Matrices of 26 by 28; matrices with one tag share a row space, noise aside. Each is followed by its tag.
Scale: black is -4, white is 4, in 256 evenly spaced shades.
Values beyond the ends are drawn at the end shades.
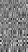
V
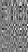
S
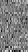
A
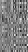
S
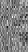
A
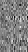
S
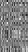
A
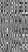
A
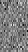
V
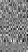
V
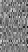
V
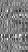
A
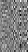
S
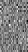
V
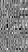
A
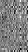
S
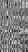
A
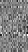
V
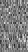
V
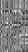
A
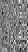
S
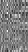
A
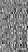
S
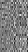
S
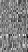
V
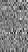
S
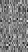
V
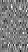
S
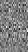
V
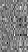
S
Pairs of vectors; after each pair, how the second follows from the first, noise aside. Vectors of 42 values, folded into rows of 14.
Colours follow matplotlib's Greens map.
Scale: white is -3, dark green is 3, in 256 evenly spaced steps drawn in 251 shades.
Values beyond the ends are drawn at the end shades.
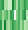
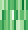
reversed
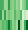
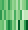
copied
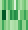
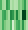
reversed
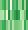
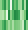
copied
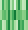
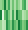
shuffled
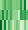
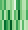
shuffled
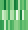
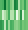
copied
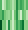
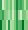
copied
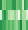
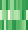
reversed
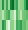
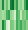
copied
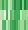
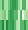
reversed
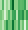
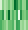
shuffled
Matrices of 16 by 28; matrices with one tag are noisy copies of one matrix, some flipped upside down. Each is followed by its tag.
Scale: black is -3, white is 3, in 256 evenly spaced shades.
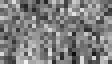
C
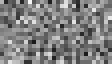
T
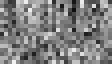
C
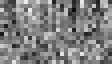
C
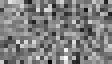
T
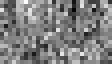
C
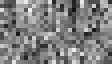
C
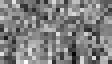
C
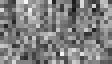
C
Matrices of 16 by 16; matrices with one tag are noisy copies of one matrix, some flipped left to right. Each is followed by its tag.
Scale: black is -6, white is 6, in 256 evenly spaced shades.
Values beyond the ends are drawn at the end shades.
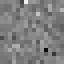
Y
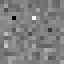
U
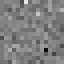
Y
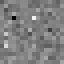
U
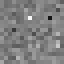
U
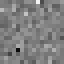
Y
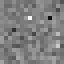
U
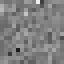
Y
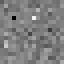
U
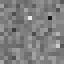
U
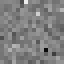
Y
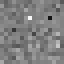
U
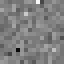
Y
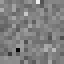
Y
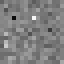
U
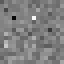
U
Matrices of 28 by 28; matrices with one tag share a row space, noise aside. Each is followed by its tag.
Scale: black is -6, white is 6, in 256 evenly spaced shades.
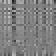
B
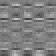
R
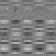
R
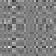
B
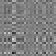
B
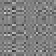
B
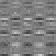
R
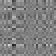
B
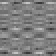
R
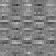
R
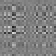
B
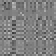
B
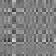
B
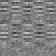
R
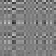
B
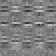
R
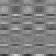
R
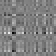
B
